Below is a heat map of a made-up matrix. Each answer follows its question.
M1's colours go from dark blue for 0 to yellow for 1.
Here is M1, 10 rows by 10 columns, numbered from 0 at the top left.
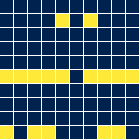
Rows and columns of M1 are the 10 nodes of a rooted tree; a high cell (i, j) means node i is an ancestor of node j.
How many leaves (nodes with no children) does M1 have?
7
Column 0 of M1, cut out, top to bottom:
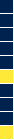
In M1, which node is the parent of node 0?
9
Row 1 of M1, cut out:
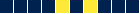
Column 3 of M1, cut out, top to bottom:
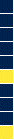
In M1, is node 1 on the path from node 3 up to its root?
no
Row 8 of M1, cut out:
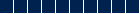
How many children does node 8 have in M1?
0
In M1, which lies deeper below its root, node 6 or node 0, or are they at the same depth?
the same depth
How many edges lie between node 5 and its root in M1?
0
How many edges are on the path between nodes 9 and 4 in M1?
3
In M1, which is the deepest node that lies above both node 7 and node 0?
9
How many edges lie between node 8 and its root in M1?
2
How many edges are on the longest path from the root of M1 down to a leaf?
2
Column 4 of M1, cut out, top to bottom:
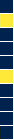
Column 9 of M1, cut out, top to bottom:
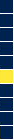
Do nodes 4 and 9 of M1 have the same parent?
no
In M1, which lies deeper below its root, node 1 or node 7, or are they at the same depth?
node 7
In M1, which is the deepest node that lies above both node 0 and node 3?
9
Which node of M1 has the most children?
9
